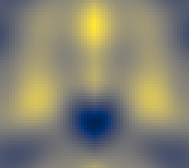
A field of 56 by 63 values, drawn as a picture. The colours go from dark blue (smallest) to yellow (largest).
There are no lone odd cells. The ninth with the lowest average is the bottom middle. The left and right halves mirror each other. The field is smooth, with broad soft blobs. The ninth with the highest average is the top middle.
